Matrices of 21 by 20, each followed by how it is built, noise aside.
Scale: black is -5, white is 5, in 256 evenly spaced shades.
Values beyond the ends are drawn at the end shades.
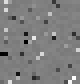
sparse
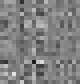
low rank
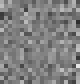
low rank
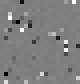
sparse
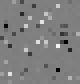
sparse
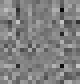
low rank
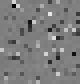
sparse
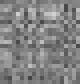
low rank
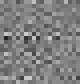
low rank
